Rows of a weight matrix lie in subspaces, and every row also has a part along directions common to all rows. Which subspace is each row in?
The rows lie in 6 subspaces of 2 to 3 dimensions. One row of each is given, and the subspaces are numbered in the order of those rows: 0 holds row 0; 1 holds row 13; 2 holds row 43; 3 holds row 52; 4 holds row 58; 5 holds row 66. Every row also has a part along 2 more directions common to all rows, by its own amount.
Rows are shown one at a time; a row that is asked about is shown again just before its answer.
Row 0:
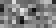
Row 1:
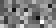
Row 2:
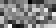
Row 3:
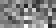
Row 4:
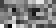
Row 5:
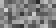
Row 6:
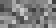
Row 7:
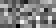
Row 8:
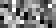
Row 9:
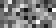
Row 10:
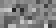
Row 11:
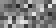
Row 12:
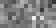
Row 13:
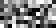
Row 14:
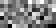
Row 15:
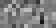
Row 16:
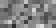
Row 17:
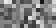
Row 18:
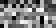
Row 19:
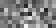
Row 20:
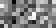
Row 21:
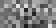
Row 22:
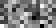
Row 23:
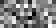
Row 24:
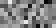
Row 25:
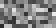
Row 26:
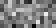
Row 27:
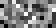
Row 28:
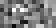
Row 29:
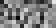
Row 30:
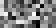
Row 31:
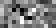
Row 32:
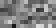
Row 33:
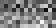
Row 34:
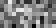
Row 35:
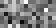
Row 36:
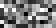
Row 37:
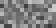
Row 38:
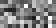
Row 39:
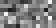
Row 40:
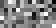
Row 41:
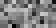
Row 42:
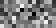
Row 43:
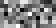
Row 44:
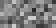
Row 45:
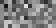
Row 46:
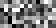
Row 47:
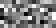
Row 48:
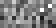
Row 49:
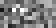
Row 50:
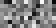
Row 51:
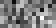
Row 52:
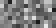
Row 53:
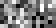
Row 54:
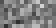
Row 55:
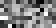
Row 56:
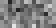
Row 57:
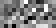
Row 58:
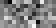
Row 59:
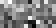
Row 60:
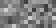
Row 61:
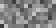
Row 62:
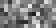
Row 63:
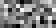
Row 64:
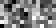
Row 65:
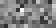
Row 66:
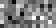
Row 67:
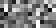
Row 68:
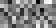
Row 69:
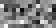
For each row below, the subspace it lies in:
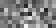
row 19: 2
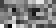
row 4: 1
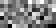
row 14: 1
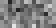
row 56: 4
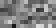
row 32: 0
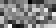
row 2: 1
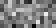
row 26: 4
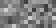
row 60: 0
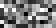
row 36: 1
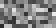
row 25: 1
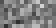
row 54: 3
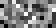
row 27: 1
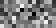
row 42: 3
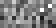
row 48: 5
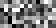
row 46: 3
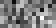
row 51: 5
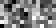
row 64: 5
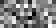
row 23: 2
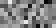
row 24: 3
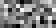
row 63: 2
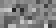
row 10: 0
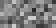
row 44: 0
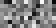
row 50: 4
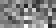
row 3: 2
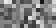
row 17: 4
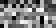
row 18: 4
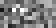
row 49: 0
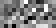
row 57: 0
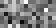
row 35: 2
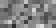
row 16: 0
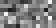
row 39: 2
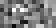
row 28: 0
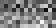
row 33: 2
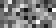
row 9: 3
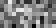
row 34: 4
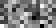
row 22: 5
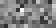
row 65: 3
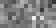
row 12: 5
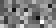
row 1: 5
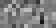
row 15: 4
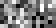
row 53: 5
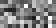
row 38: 2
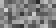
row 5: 3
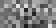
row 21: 2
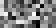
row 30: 3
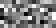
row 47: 1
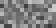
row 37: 1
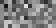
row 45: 4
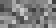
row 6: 0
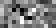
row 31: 0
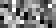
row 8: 5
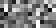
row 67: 3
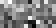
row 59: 4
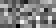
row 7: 2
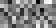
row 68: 3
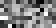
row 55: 1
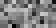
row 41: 4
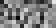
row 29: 4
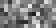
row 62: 3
